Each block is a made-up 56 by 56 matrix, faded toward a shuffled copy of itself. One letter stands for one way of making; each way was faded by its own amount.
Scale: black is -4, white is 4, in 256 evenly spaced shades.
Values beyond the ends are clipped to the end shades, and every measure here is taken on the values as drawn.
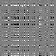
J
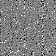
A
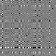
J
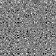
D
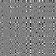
J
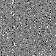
A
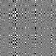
J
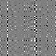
J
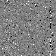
A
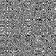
D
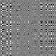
J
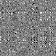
D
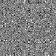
D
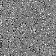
A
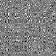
D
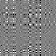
J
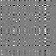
J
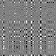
J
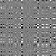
J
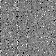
A
